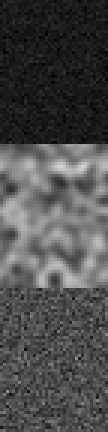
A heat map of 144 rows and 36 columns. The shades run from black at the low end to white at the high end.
It is made of 3 by 1 panels. Panel 1,1: very low, fine-grained, faint in contrast. Panel 2,1: middling, blotchy, strong in contrast. Panel 3,1: low, fine-grained.
